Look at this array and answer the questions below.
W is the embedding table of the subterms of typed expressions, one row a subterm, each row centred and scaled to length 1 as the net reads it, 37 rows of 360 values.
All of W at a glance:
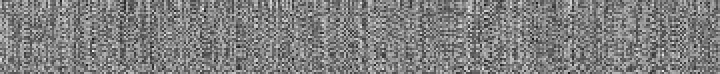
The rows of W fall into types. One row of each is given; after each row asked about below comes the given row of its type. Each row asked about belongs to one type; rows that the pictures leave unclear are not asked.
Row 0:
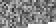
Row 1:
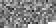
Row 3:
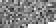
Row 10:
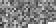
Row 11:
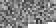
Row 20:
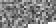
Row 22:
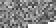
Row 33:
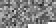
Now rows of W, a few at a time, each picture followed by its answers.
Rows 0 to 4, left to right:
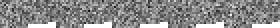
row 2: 10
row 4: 0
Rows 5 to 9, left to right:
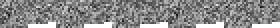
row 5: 22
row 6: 0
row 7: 11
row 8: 22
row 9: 10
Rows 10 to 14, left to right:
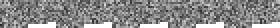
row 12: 10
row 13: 20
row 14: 11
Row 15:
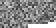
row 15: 22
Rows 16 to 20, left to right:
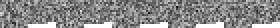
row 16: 20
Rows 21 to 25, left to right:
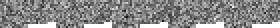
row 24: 1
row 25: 22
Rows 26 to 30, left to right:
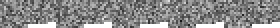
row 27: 1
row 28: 11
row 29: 3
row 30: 10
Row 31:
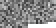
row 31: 11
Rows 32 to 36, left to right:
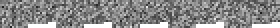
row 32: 20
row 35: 1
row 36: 11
